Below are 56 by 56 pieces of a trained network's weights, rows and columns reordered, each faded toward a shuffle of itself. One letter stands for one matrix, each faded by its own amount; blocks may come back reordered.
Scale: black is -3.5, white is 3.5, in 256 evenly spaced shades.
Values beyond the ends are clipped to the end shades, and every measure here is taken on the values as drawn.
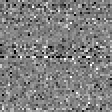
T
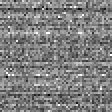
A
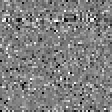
T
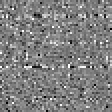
T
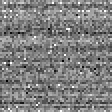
A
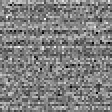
A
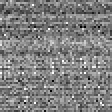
A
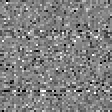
T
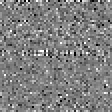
T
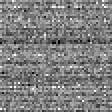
A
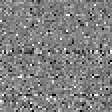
T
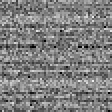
A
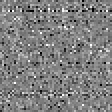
T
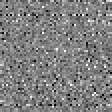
T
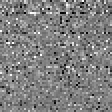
T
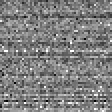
A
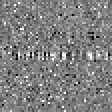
T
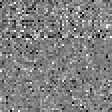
T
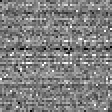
A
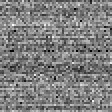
A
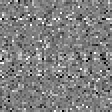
T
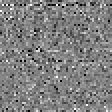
T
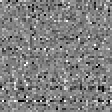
T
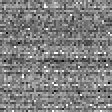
A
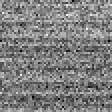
A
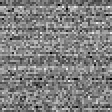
A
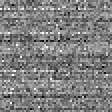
A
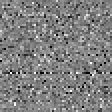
T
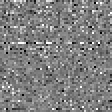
T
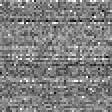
A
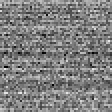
A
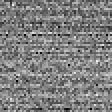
A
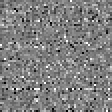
T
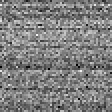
A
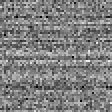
A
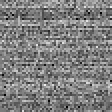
A
